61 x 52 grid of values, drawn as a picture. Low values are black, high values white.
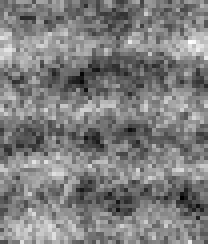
The texture is blotchy. No single row or column stands out from its neighbours. Stripes running across repeat 4 times from top to bottom. No overall slope runs across the table.
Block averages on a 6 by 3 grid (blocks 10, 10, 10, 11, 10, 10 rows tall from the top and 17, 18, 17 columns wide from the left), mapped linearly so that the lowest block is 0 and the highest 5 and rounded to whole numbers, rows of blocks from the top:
2 0 2 | 4 0 3 | 3 2 3 | 1 0 1 | 3 1 1 | 5 2 2
